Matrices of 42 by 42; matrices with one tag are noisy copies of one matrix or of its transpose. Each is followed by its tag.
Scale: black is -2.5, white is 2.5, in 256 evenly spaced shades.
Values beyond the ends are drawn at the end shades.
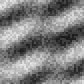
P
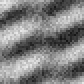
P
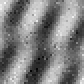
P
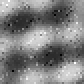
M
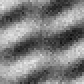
P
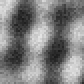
M
